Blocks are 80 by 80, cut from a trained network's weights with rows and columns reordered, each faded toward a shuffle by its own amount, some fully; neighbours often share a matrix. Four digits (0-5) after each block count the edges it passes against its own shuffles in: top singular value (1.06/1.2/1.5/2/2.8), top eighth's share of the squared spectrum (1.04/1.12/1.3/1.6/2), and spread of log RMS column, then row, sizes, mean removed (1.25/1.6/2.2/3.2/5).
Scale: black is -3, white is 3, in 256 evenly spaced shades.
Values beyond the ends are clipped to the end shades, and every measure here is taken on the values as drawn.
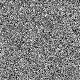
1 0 0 0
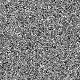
1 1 0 0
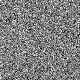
1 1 0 0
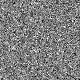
0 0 0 0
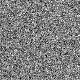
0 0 0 1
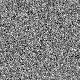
0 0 0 0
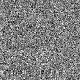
3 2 0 1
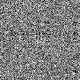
3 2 1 1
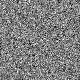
1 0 0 0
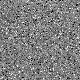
0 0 0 0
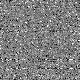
3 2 0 2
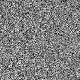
2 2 1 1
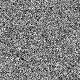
0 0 0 0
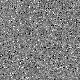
1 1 0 1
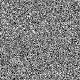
2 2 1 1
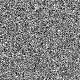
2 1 1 0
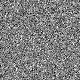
2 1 0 0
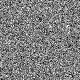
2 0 0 0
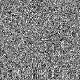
3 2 1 1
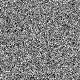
1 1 0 0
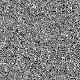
2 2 0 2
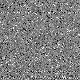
3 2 0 1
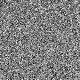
0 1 0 0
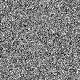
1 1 0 0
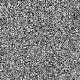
2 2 1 1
